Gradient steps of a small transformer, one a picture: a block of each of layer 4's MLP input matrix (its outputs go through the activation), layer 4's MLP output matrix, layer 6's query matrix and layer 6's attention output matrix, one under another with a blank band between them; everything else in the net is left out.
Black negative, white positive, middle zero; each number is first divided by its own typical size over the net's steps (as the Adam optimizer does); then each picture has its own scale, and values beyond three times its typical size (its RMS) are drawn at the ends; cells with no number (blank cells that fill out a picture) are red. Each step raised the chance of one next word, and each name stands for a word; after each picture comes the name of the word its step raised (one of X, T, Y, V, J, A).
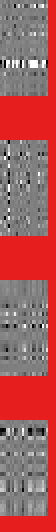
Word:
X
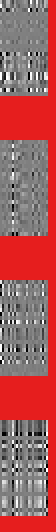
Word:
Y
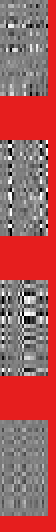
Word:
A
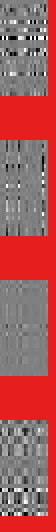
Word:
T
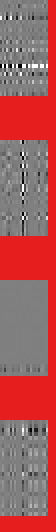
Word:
X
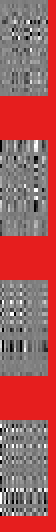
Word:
T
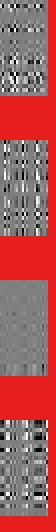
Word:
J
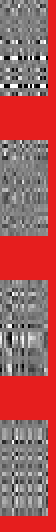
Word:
A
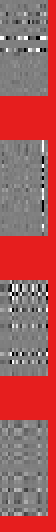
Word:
T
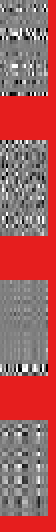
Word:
A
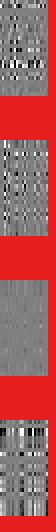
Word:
X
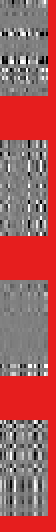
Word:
Y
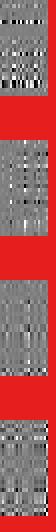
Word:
T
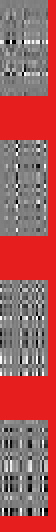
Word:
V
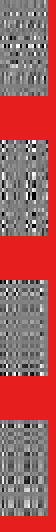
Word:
A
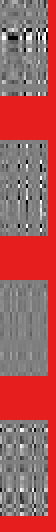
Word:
T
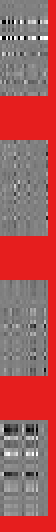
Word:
X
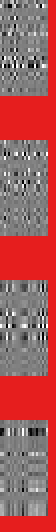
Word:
X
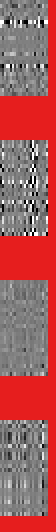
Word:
Y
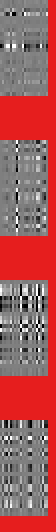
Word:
A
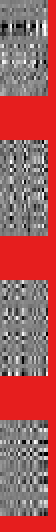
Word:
A
